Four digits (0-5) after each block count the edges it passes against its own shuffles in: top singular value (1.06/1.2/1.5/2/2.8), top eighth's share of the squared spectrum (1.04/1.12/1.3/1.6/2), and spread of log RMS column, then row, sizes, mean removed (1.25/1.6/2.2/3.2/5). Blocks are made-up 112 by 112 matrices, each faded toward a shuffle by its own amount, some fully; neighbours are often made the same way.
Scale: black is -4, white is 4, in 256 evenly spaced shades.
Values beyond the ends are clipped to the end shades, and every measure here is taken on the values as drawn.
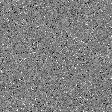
2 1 0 0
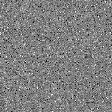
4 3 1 2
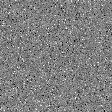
2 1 0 0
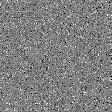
3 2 1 0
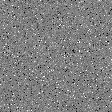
0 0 0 0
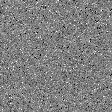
0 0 0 0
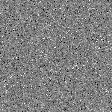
0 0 0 0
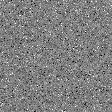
0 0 0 0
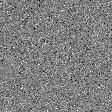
0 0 0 0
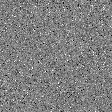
0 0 0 0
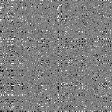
5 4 3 3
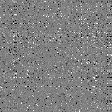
4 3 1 2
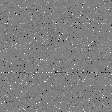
3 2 0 1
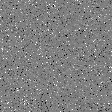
2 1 0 0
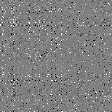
4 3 2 2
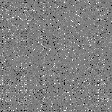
4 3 2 2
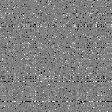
4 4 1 3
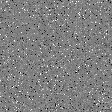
2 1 0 0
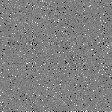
4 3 1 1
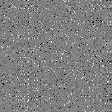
4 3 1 2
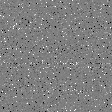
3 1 0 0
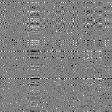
5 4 3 3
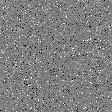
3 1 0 0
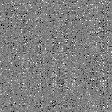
4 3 2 1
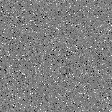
3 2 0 0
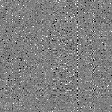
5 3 2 2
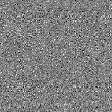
4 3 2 2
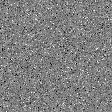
0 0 0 0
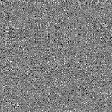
4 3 2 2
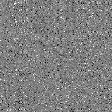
4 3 1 1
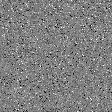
2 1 0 0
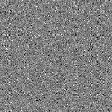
4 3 2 2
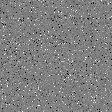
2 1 0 0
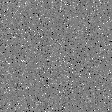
2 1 0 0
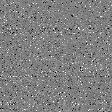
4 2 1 2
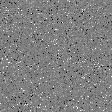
2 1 0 0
